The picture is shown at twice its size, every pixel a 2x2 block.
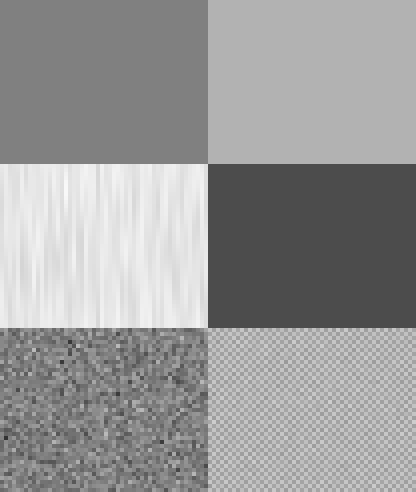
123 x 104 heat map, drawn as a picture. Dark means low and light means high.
The table splits into 3 rows of 2 panels. Panel 1,1: middling, flat. Panel 1,2: high, flat. Panel 2,1: very high, streaked downward, faint in contrast. Panel 2,2: low, flat. Panel 3,1: middling, fine-grained. Panel 3,2: high, checkered.
